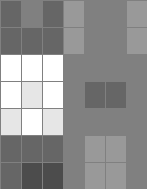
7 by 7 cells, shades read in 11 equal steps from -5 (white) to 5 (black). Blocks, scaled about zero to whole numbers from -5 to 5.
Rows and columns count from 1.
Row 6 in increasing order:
-1 -1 0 0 1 1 1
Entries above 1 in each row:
0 0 0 0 0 0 2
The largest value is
2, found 2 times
